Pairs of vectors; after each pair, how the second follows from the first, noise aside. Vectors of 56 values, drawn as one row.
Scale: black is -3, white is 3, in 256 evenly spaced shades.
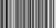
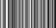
negated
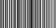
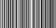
negated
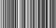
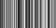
negated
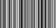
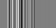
partly zeroed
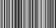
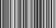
reversed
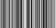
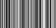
wrapped around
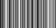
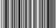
negated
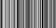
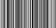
wrapped around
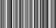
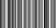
reversed
